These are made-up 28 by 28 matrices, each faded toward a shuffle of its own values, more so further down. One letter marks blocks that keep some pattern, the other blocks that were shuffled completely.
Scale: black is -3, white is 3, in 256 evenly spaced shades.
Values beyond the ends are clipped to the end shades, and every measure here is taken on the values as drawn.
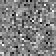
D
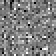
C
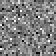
D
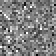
D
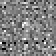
C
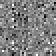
C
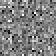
C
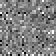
C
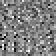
C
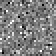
D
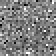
D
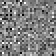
C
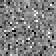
D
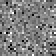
C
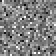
D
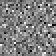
C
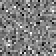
D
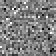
C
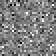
C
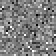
D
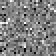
C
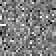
C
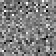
C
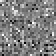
C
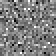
C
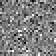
C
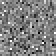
D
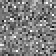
D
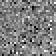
C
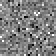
D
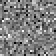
D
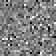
C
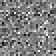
C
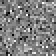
D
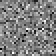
C
